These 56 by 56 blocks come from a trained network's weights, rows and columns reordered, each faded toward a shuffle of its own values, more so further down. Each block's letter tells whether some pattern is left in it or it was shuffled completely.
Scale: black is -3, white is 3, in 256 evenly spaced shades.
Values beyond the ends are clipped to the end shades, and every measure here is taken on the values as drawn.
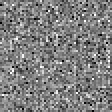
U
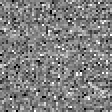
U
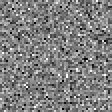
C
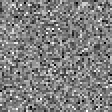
C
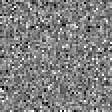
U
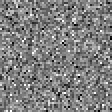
C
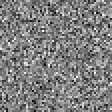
C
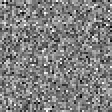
C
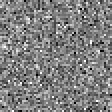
U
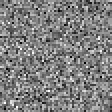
C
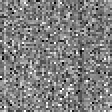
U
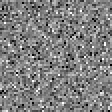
C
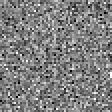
C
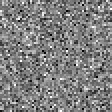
U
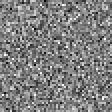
C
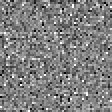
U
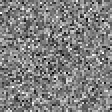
C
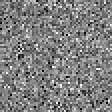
C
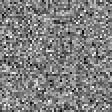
U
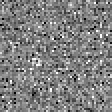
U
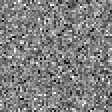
U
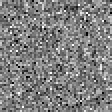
C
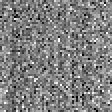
U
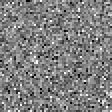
C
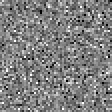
C
